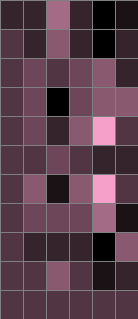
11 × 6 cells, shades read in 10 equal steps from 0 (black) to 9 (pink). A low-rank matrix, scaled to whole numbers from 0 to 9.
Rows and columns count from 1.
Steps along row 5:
up down up up down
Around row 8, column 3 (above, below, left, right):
1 2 4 4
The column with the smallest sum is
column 6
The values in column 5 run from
0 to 9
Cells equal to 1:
4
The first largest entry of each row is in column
3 3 5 5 5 3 5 5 6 3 1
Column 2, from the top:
2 2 4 4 4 3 5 4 2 3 3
